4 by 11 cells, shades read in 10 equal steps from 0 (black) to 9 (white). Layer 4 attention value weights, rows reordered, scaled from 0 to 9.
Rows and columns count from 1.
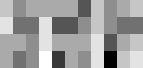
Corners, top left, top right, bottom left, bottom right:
7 7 6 8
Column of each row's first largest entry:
1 1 4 4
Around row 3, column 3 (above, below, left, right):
4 5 6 8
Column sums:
27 19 20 31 17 21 19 30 13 23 26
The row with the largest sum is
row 3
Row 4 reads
6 4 5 9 2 6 5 8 0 7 8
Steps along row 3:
same down up down same same up down up up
